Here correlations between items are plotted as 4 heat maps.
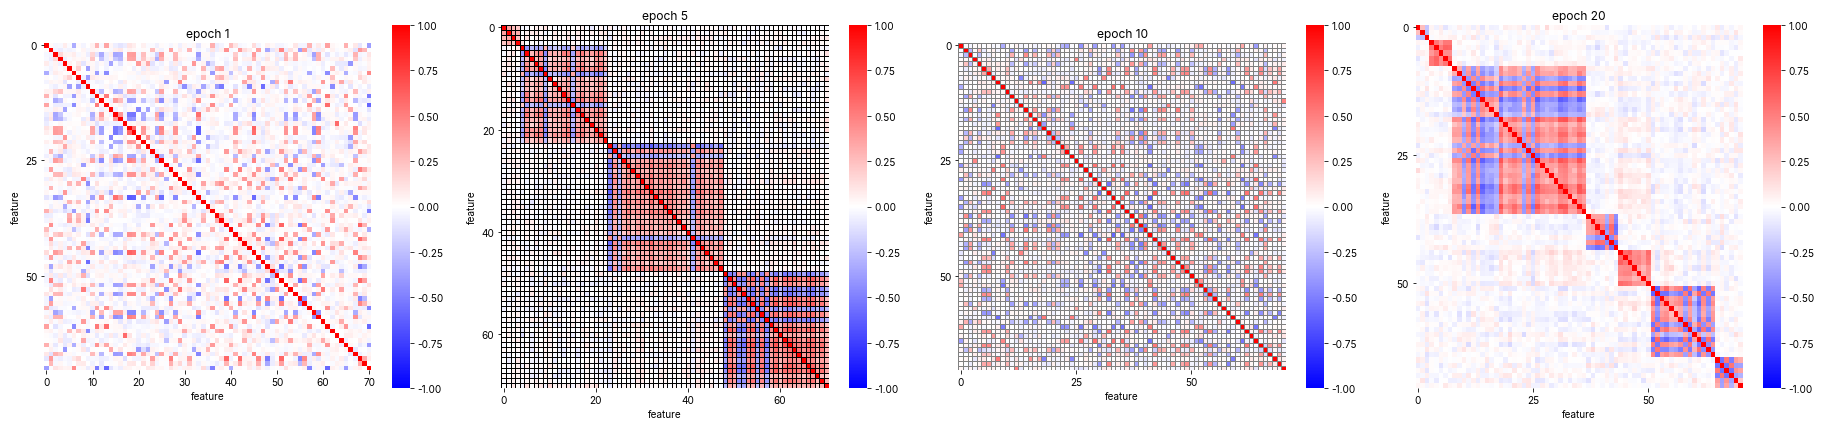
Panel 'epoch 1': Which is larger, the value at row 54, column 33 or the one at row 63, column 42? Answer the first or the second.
the second
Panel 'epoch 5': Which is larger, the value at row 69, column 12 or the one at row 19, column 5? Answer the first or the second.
the second
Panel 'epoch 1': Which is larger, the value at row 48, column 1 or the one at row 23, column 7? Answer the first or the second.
the second
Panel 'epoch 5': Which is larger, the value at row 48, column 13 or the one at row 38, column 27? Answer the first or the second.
the second
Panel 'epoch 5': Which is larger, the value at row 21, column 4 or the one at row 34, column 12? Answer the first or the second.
the second
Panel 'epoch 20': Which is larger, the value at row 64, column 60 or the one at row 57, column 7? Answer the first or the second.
the second
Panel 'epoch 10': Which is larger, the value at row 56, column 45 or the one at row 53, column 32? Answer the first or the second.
the first
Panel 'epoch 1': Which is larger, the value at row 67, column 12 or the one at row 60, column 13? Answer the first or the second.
the second
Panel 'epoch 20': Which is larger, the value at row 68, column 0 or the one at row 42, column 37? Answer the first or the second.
the second
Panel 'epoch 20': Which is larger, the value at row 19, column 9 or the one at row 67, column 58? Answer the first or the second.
the first
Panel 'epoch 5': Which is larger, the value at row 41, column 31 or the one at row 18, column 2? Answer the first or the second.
the second
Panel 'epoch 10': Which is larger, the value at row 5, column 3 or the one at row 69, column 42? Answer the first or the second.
the second
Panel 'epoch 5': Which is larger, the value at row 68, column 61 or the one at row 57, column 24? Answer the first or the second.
the first
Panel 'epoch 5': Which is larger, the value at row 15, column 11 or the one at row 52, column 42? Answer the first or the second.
the second
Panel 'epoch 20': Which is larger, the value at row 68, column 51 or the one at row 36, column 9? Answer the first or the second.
the second
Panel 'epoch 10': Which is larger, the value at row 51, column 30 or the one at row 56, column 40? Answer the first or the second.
the first
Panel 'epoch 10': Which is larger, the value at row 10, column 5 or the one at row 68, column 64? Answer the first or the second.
the first
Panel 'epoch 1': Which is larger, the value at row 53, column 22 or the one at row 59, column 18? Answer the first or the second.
the second
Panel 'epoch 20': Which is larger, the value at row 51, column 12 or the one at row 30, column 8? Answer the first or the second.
the second
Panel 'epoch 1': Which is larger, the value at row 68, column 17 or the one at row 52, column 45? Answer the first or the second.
the second
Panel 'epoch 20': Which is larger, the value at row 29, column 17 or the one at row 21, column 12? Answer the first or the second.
the first
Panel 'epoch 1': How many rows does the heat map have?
71
